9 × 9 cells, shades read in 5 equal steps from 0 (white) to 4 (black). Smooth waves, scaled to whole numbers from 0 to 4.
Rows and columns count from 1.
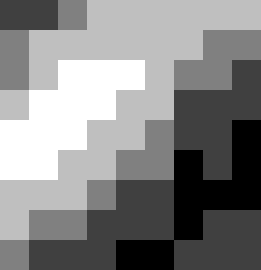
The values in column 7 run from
1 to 4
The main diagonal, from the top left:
3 1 0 0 1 2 4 3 3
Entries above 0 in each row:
9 9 6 6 6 7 9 9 9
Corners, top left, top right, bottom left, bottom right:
3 1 2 3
